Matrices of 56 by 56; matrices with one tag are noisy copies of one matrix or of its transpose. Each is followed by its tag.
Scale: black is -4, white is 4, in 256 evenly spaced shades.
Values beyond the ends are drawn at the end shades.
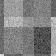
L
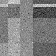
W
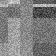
W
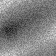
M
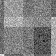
L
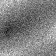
M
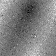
M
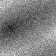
M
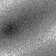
M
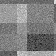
L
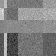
W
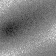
M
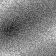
M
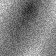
M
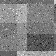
L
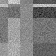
W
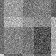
L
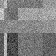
W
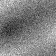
M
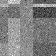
W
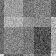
L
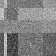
W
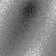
M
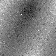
M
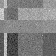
W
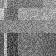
W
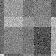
L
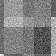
L
